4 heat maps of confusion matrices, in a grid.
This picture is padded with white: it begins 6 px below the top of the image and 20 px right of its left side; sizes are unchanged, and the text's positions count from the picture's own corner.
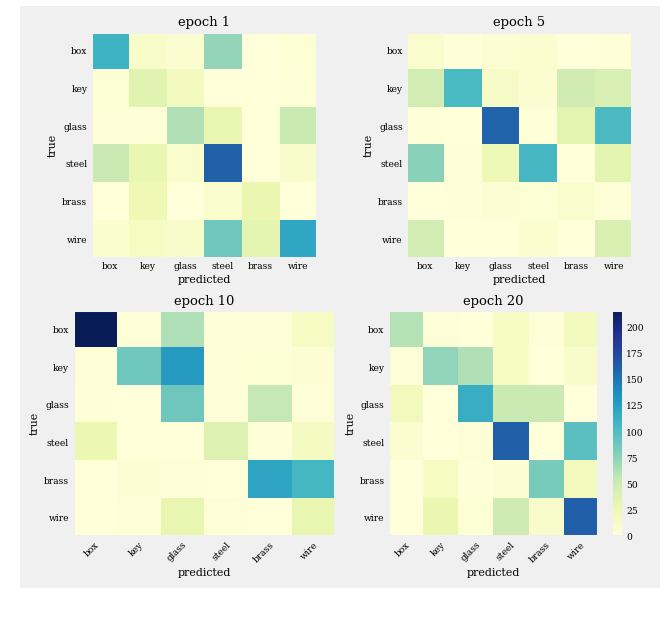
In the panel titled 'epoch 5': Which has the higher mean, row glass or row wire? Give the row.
glass
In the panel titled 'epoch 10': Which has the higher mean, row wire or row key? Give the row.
key
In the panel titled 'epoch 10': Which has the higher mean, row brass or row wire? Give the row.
brass
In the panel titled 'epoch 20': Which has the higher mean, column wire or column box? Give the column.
wire
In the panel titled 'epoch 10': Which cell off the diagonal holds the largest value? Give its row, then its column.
key, glass
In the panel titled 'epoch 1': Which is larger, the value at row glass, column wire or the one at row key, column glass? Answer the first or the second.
the first
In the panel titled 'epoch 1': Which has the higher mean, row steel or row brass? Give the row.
steel
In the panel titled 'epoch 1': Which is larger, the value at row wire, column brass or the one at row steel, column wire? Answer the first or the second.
the first
